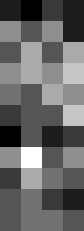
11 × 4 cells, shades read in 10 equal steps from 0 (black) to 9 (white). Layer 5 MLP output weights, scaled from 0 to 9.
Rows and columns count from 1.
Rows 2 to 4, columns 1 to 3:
5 3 5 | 3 6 3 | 5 6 5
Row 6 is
2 3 3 7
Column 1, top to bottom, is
1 5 3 5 4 2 0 5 2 3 3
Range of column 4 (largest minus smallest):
6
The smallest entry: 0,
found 2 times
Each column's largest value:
5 9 6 7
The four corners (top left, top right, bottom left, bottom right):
1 1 3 3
